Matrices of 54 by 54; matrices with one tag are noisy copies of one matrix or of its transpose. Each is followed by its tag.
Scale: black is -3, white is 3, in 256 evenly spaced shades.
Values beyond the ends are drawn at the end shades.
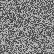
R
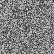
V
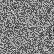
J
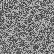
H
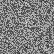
J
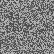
V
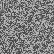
H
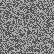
J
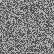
J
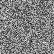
V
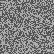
R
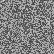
V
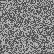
R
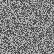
J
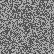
V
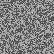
H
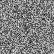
V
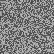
R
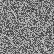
J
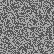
J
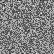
V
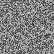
H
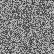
V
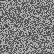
R
